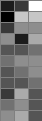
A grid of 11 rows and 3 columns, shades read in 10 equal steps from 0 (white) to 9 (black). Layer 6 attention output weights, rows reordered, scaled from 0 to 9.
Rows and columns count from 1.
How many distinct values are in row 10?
3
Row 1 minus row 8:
2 1 -5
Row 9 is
7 3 6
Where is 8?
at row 1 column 1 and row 4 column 2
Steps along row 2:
down same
